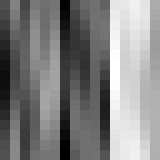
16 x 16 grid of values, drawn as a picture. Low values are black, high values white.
Grain: streaks running down. Average level on the scale: 50%. Seam: vertical, 70% of the way across, the right part higher.
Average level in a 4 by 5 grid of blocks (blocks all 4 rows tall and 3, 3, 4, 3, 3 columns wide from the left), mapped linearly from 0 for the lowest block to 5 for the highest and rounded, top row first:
1 2 0 4 5 / 0 3 0 4 4 / 0 3 1 4 4 / 1 2 1 4 5
